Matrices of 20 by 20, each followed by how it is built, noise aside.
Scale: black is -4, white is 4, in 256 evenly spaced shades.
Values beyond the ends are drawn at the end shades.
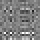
low rank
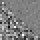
lower triangular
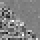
lower triangular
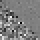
lower triangular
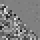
lower triangular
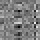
low rank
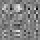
low rank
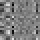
low rank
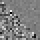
lower triangular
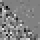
lower triangular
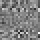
low rank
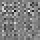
low rank
